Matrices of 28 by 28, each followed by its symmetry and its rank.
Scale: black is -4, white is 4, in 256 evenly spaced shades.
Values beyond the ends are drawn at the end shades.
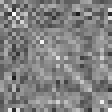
symmetric, rank five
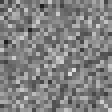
symmetric, full rank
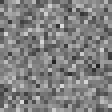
neither, full rank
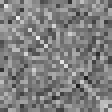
symmetric, full rank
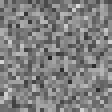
neither, full rank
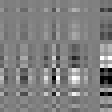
neither, rank one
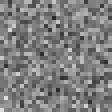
neither, full rank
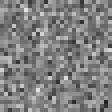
neither, full rank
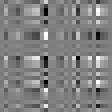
neither, rank one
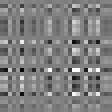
neither, rank one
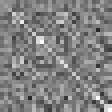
symmetric, rank five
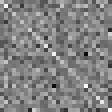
symmetric, rank five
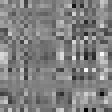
neither, rank three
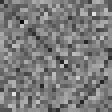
symmetric, full rank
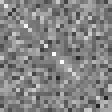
symmetric, full rank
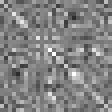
symmetric, rank five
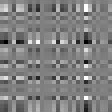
neither, rank one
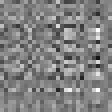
neither, rank three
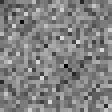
symmetric, full rank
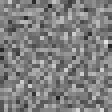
neither, full rank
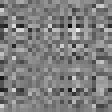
neither, rank three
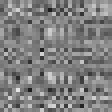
neither, rank three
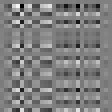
neither, rank one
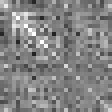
symmetric, rank five
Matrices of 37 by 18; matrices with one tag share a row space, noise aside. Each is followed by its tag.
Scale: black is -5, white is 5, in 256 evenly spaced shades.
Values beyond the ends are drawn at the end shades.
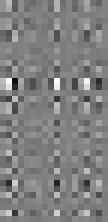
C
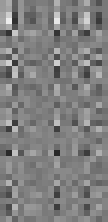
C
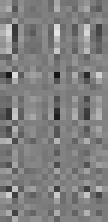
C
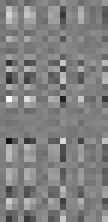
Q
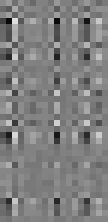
C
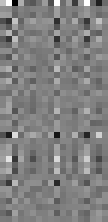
C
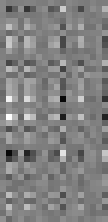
Q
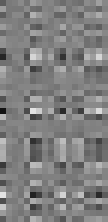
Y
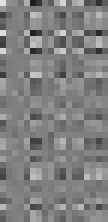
Y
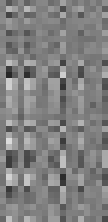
Q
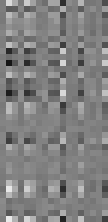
Q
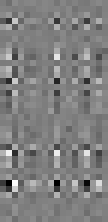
C
